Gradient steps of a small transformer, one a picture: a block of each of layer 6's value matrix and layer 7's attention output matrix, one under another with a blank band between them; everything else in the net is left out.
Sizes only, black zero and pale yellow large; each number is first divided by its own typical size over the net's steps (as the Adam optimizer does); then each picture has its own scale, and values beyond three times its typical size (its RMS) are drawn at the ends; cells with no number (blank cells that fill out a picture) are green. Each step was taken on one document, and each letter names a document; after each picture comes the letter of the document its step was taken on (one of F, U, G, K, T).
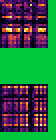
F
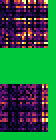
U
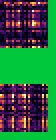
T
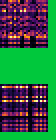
F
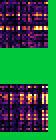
U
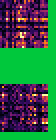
U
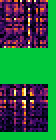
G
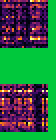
T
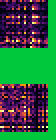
T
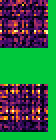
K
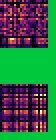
F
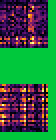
T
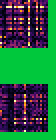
G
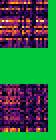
K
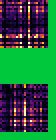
G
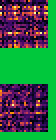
K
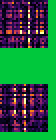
G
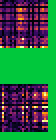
U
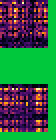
K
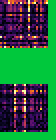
G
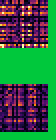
K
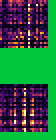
G
